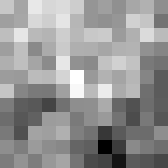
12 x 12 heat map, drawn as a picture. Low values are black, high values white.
The centre is the roughest part. The top part is higher, up to a seam about 60% of the way down. Overall the values sit about 60% of the way up the scale.
